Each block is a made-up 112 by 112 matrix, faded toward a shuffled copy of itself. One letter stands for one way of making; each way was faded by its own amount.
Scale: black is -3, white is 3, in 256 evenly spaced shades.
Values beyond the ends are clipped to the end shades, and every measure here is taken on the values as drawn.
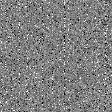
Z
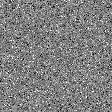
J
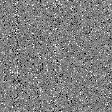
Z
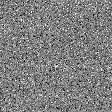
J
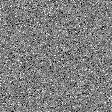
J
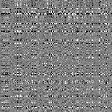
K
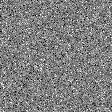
J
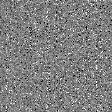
Z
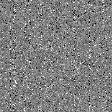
Z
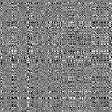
K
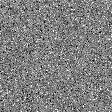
J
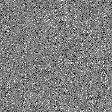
Z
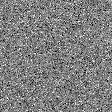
J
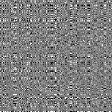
K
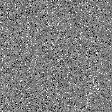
Z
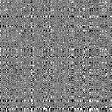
K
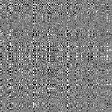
K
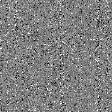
Z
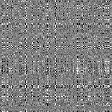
K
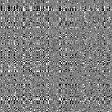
K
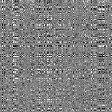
K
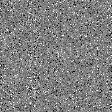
Z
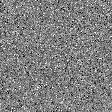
J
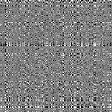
K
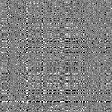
K
